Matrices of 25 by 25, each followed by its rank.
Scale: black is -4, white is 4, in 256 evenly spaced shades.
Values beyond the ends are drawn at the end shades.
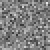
full rank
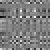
two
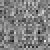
five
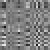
two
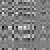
two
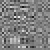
three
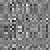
three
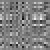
two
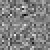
five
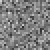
full rank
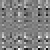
two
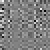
three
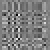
two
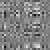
three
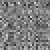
five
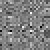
five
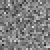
full rank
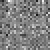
five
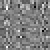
five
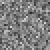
full rank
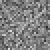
full rank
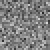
full rank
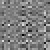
three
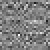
five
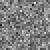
full rank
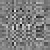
three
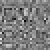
five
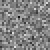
full rank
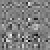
three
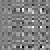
two
